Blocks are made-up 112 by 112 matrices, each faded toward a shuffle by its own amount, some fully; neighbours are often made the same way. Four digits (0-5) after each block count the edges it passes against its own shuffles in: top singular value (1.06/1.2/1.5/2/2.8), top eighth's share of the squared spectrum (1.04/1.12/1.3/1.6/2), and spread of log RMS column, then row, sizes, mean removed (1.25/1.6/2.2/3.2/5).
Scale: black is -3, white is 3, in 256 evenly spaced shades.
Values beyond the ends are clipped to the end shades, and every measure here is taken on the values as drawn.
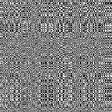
5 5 4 4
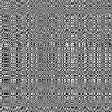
5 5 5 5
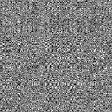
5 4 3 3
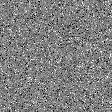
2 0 0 0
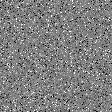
0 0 0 0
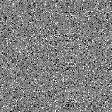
4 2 1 1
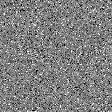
3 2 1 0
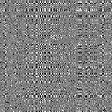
5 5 4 4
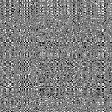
5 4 3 3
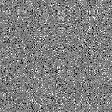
4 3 2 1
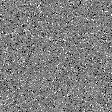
1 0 0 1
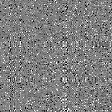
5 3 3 2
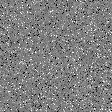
0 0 0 0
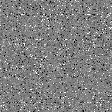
3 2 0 2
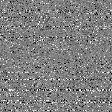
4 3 0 3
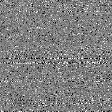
4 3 1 3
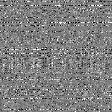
4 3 1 4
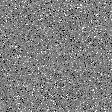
0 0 0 0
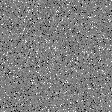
0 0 0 0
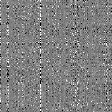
5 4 4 2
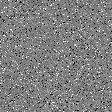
0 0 0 0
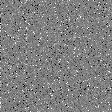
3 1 1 0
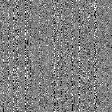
2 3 4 0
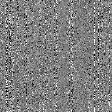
2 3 4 0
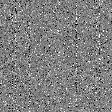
1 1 2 0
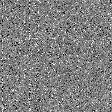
1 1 2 0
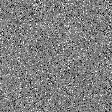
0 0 2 0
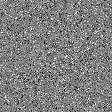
0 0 0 0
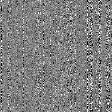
2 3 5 0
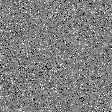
0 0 0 0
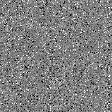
3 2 2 1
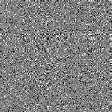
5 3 2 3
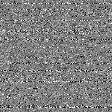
2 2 0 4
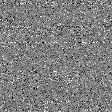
2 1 0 2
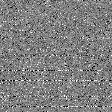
2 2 0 3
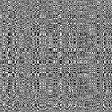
5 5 4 4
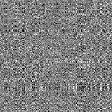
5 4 3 3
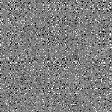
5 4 3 3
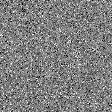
2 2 0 0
